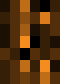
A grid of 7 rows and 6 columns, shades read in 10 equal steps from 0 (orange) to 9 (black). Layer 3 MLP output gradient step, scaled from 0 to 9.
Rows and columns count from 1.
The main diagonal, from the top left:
8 6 3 9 7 8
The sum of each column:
51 43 25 50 33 47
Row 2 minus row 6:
0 0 2 -1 1 -2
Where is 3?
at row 3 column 3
